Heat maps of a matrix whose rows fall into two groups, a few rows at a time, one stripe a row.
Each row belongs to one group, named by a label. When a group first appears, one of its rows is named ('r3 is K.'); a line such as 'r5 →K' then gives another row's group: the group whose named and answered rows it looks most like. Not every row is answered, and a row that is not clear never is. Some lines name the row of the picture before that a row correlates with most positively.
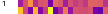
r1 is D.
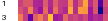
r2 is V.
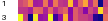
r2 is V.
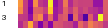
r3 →V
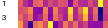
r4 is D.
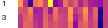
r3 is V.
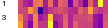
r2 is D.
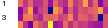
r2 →D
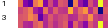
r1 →V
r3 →D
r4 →V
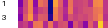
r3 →D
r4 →V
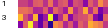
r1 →V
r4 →D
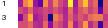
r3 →D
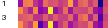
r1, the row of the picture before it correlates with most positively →1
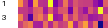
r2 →V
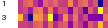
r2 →V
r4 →V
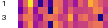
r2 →D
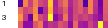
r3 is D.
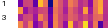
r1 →D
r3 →D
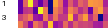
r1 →D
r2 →D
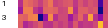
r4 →V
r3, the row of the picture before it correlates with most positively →4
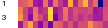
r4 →D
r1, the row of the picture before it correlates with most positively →2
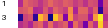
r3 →D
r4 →V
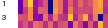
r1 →D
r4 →V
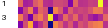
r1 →V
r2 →D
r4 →D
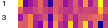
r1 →V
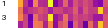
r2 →V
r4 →V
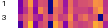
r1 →D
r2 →D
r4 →D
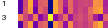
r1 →D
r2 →D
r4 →D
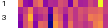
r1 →V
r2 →D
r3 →D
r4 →D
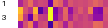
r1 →D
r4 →D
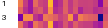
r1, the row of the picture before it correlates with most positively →3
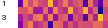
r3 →V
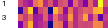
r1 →V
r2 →D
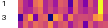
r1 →V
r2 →V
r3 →D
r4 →V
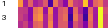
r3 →V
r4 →V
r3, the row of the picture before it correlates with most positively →1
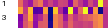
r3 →D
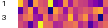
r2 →D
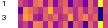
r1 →V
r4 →V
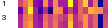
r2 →D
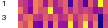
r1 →V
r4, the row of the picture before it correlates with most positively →1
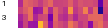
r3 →D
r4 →D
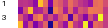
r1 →D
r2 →D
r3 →V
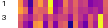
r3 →V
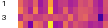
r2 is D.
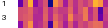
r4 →D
